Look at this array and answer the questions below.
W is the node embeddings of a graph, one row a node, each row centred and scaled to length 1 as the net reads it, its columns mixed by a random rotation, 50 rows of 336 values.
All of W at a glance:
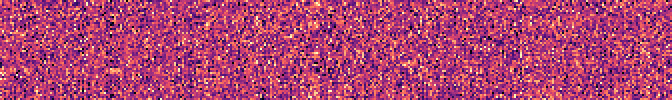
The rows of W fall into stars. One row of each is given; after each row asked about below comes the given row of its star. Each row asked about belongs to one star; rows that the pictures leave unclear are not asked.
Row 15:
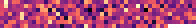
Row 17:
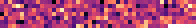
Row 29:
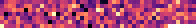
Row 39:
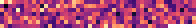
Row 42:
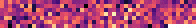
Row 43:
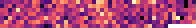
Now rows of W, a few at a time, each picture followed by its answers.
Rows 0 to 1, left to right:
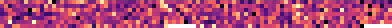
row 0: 39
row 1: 42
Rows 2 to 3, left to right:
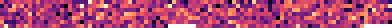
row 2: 42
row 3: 29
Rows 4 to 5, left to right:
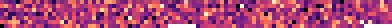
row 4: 17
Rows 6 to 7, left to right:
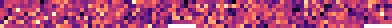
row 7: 15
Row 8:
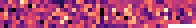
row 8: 17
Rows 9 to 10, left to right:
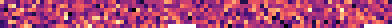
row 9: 17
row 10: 43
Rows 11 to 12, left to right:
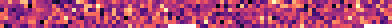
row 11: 39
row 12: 39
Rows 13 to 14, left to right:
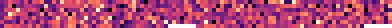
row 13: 43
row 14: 39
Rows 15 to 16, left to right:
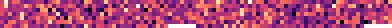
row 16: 15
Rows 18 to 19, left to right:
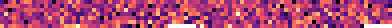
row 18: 17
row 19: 42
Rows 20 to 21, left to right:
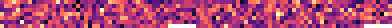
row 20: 29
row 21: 43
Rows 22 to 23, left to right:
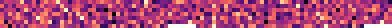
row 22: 15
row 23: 42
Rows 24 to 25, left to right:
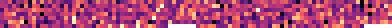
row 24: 39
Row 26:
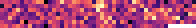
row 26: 43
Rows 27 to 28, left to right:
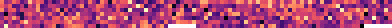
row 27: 42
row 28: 43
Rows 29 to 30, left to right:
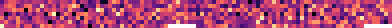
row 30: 17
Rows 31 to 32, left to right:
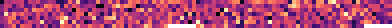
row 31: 17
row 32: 43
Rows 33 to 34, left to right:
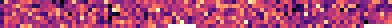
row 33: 17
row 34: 15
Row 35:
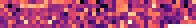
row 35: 15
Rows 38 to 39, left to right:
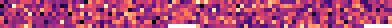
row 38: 17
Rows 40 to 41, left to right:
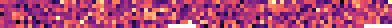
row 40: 43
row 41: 39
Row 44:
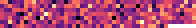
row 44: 39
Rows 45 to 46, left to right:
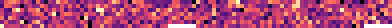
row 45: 29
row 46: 43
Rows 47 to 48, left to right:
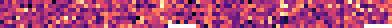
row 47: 39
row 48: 39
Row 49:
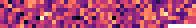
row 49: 43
